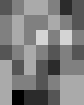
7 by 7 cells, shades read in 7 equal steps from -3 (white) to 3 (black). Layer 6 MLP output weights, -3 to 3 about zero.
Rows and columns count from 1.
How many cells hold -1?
14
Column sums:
-1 2 -1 1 3 -2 1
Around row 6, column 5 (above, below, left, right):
2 1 1 -1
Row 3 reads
0 -1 0 -2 0 -2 0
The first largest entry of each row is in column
6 7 1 1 5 4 2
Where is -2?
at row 3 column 4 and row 3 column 6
